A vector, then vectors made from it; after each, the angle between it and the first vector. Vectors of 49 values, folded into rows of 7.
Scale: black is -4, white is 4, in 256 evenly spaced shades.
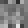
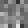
nearly parallel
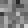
partly aligned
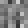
nearly opposite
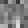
nearly parallel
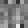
nearly parallel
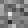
orthogonal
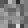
nearly parallel
